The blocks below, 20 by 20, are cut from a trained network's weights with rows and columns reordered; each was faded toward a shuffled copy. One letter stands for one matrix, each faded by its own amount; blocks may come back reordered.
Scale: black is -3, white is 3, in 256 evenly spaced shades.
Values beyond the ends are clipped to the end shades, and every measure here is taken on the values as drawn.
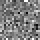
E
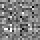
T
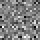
T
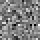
E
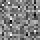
E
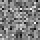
E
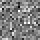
E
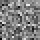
E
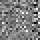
T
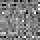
T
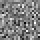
E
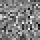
E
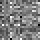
T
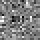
T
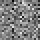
E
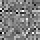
T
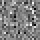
T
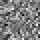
E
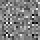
T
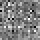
T
